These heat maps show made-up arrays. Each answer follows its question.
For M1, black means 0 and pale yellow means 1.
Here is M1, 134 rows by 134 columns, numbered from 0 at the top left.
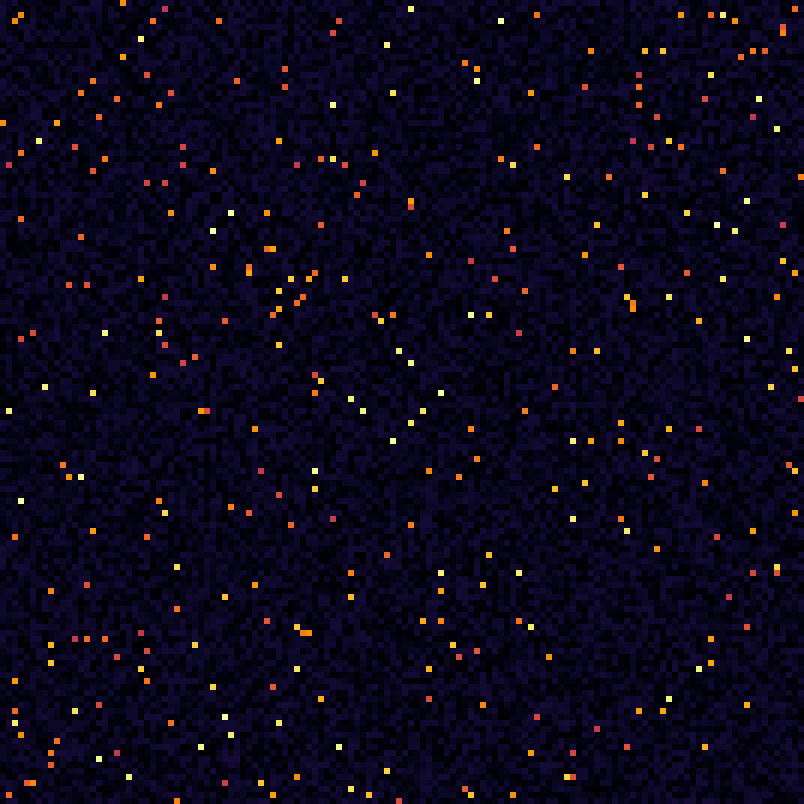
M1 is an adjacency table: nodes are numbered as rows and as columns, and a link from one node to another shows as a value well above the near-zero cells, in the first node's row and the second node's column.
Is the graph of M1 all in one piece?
no
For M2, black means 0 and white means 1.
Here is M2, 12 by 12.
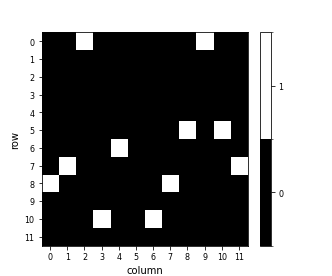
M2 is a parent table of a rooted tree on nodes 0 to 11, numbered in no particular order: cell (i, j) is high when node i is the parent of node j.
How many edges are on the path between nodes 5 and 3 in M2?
2
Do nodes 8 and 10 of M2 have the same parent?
yes
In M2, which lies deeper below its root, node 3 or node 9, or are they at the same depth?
node 9
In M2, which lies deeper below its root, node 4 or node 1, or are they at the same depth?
the same depth
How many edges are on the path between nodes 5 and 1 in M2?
3
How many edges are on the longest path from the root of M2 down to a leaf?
3
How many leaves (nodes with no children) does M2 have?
6
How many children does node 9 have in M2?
0
